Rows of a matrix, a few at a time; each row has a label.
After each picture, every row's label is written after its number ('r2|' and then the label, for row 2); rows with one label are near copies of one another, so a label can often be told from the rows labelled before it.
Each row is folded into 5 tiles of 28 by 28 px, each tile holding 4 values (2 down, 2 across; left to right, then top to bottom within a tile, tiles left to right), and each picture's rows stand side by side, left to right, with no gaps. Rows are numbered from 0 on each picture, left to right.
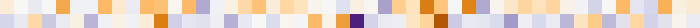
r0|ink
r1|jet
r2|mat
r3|jet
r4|ink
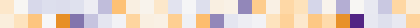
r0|mat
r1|mat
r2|mat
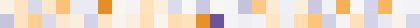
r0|ink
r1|mat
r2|ink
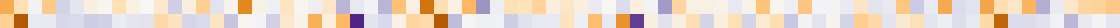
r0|jet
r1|ink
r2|mat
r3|jet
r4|mat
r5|ink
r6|ink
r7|jet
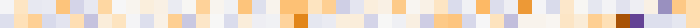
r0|ink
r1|ink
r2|jet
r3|ink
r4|mat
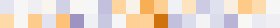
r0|mat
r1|jet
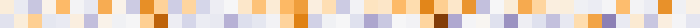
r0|ink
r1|jet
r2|jet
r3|jet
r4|ink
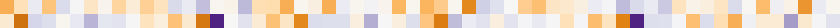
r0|jet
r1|mat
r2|jet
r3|jet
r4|mat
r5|ink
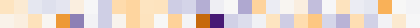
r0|mat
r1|mat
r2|ink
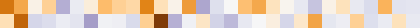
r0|jet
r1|jet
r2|ink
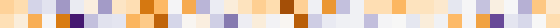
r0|mat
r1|jet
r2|jet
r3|mat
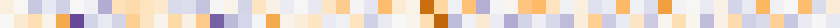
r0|mat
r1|mat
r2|ink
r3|jet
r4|ink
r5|ink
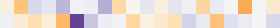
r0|mat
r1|ink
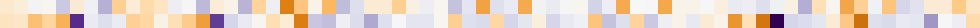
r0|mat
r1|mat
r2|jet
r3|ink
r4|ink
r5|mat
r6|jet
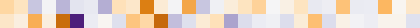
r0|mat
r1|jet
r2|ink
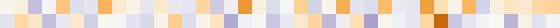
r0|ink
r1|ink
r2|ink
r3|jet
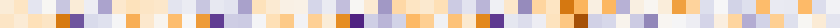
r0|mat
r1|mat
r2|mat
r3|mat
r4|jet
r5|ink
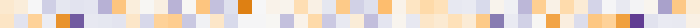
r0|mat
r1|ink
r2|ink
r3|mat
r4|mat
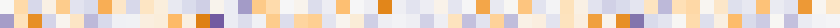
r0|ink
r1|mat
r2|ink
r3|ink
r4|mat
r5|ink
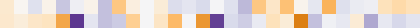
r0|mat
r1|mat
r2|jet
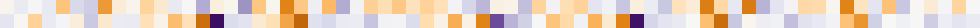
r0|ink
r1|mat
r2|jet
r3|mat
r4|mat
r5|jet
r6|jet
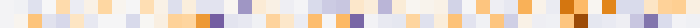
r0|ink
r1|mat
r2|mat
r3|ink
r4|jet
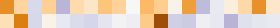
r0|jet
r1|jet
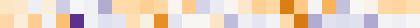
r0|mat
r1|jet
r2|jet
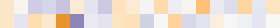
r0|mat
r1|ink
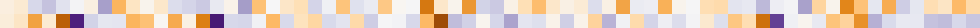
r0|mat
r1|mat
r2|ink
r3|jet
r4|ink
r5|mat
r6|jet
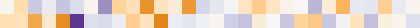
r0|mat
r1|jet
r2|ink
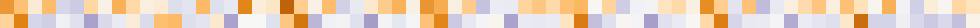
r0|jet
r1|ink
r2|jet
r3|jet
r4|jet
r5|jet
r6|jet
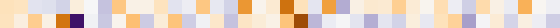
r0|mat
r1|ink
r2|jet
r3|ink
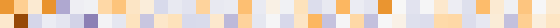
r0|jet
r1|ink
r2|ink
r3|ink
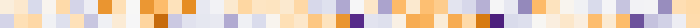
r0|ink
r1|jet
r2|mat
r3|mat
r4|mat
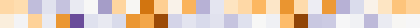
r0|mat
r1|jet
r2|jet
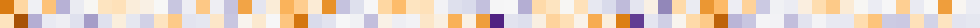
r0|jet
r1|ink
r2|jet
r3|mat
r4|mat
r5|jet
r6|ink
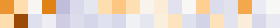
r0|jet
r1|ink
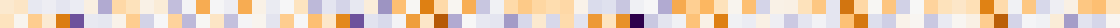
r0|mat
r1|ink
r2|mat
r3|jet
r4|mat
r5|jet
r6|jet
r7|jet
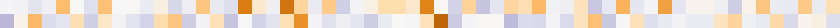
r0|ink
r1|ink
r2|jet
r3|jet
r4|ink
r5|ink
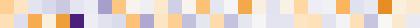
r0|mat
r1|ink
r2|ink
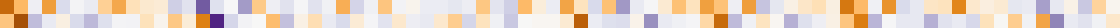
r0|jet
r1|mat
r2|ink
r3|ink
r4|jet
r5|jet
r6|jet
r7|mat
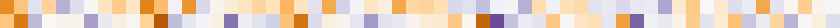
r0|jet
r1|jet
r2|jet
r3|mat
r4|mat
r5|ink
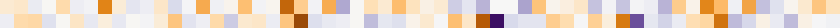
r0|ink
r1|ink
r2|jet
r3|mat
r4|mat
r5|jet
